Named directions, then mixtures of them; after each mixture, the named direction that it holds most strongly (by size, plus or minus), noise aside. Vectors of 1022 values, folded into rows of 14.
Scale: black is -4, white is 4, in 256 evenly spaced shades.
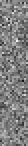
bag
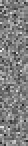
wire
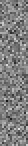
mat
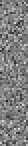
mat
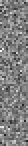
wire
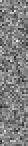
bag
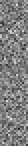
mat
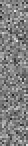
mat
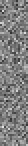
mat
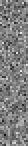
wire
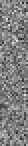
bag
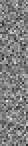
mat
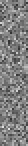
mat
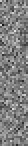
bag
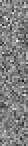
bag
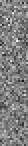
bag
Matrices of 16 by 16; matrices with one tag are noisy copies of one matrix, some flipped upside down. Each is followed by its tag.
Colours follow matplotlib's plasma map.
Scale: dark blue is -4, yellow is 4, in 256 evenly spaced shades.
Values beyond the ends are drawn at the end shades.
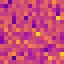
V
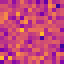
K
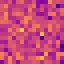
K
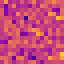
V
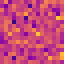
V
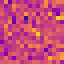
V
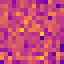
K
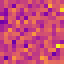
V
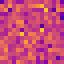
K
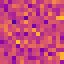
V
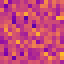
V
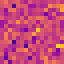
V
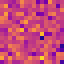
K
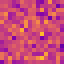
K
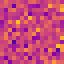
V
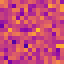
V
